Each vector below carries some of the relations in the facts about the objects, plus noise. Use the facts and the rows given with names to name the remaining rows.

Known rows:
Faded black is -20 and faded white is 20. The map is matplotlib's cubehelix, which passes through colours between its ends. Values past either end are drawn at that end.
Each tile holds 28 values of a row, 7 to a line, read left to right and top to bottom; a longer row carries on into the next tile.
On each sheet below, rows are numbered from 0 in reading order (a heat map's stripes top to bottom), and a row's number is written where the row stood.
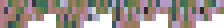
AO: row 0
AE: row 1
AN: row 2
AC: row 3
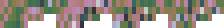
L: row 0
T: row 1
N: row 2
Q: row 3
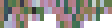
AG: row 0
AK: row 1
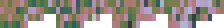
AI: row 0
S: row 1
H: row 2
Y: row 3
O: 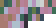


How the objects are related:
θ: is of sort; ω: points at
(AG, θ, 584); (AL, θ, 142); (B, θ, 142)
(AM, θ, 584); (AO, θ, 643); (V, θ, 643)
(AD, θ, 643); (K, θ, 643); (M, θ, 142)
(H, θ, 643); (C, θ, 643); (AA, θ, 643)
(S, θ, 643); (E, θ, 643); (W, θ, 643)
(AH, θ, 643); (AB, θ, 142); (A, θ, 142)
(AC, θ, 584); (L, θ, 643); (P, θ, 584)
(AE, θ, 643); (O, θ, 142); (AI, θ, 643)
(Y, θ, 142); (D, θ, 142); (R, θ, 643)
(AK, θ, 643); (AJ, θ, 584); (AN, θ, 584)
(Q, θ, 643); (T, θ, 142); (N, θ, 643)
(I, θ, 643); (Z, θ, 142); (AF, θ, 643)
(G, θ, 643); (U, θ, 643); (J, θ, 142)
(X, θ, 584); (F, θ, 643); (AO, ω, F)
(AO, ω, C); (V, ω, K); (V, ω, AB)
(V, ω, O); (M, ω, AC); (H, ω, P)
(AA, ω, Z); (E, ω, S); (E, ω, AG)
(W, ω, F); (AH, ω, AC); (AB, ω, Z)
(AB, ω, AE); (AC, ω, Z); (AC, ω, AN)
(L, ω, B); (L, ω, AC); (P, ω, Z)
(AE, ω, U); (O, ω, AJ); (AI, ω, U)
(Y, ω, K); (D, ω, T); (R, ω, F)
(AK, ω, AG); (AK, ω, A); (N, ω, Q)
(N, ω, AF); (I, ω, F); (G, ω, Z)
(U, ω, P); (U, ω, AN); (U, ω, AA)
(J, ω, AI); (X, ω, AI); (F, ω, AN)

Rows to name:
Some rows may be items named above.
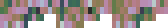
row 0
D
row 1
AM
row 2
AL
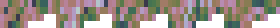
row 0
AO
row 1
B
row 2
C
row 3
Z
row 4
F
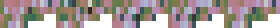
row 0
B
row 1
X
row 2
Y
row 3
Y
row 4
B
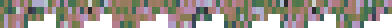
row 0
A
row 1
P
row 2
AD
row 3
D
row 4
K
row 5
AJ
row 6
M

